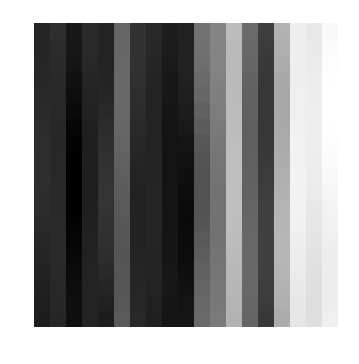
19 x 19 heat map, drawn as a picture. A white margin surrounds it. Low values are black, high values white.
Streaks run downward. Values rise toward the right. On average the colour sits 40% of the way up the scale.
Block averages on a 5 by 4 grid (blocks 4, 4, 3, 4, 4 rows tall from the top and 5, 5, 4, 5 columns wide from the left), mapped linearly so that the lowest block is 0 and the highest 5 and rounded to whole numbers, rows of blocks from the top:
0 1 3 5 / 0 0 3 5 / 0 0 3 5 / 0 0 3 5 / 0 0 3 5
